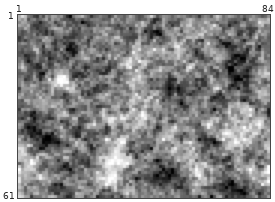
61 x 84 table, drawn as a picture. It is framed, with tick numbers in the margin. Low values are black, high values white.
Neither half mirrors the other. Overall the values sit about 50% of the way up the scale. The field is mottled with small blotches. There is no overall slope.
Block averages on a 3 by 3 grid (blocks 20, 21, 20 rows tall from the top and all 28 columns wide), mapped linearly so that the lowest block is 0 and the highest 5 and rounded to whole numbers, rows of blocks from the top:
0 4 2
2 5 4
3 5 4
